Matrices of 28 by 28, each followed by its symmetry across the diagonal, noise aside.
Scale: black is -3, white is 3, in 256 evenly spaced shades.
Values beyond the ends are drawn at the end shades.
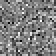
antisymmetric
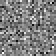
antisymmetric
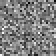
antisymmetric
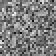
symmetric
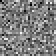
neither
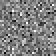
antisymmetric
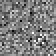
symmetric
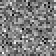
neither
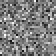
neither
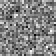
symmetric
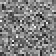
neither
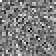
symmetric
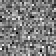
neither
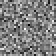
antisymmetric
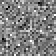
symmetric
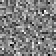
antisymmetric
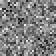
symmetric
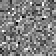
symmetric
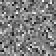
antisymmetric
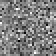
neither
